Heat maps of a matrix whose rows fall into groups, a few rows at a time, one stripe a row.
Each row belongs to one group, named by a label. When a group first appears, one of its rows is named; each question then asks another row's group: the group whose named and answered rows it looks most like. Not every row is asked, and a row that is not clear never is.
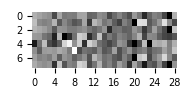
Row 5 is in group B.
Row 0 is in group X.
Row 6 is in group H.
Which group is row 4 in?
H
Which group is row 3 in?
X
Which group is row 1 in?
H
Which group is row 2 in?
X
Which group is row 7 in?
X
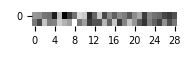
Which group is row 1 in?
B
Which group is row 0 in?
X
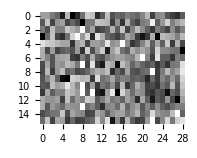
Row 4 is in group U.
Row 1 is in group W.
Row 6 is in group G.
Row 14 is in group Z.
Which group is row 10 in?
B
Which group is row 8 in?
W
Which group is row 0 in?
X
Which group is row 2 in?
B
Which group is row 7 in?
B
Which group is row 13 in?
B
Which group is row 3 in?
H
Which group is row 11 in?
B
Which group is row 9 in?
H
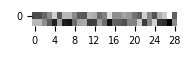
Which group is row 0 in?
Z
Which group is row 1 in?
X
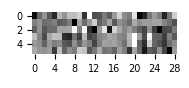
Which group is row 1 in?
W
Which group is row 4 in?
G
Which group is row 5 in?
X
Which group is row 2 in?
B
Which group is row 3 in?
G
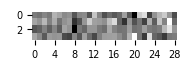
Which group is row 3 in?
G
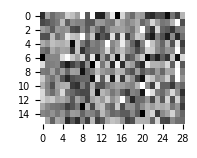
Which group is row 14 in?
H
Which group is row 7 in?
W
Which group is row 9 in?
W
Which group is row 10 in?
G
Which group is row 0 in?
B
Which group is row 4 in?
U
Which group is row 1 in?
Z
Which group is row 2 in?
G
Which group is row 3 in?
B
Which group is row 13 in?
W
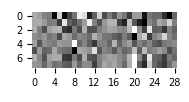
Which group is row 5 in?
W
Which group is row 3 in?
H
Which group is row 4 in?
B
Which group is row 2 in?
G
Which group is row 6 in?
G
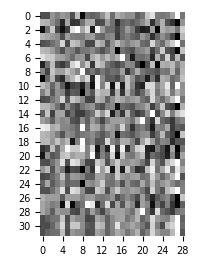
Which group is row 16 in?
U
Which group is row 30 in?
Z
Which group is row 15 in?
G
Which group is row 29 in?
Z
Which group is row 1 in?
X
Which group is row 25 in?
Z
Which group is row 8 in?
B
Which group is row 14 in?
W
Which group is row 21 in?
Z
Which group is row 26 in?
X
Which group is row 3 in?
X
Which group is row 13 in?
X
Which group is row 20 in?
B
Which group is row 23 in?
Z
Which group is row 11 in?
W
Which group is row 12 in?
Z
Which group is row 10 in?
W
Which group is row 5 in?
X
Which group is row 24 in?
W
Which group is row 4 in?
Z
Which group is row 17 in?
X
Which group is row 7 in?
H
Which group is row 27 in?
X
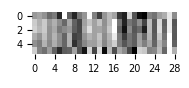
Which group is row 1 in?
U
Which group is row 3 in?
U
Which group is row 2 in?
U
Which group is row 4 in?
U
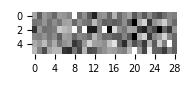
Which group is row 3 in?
H
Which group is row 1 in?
H
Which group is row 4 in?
U
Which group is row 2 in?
B
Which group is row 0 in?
B
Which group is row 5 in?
G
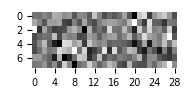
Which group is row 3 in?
Z
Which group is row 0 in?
H
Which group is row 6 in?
X
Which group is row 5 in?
B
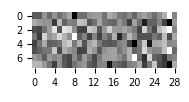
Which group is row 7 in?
X
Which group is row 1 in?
X
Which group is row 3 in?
B
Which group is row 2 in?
Z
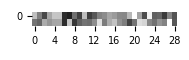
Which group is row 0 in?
G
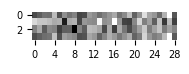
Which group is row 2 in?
W
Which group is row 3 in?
Z
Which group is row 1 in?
U
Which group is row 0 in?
Z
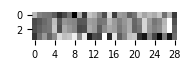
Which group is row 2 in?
Z
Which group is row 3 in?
B
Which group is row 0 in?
W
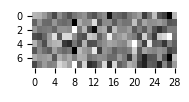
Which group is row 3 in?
Z
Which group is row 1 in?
W
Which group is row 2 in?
B
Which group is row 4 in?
G
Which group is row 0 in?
X
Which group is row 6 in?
X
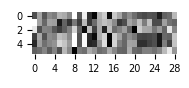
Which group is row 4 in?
B
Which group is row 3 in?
B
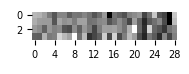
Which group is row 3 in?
B
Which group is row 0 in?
X
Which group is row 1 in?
X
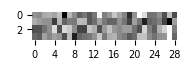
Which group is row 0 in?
U
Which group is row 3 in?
U
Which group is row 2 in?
Z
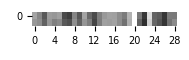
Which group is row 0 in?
G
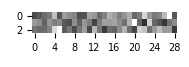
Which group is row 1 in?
G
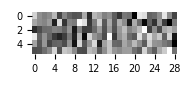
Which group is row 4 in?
W
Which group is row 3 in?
W
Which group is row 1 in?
X
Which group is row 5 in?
Z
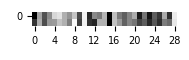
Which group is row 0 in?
B
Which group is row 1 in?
B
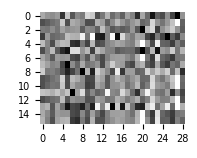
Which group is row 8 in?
W
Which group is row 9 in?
Z
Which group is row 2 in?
H
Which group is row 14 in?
G
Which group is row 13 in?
W
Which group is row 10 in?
Z
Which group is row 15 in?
G
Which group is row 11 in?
U
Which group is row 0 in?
X
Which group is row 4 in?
G
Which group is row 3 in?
B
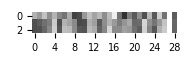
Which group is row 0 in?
U
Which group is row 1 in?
Z
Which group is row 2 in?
Z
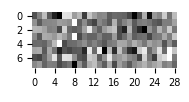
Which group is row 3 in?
B
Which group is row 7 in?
W
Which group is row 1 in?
B
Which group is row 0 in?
H
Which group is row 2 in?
U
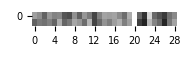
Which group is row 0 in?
G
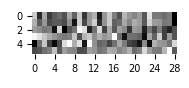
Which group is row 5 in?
Z
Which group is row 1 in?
W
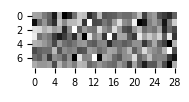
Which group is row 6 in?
W
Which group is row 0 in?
X
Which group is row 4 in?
X
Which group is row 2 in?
U
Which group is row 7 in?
X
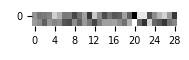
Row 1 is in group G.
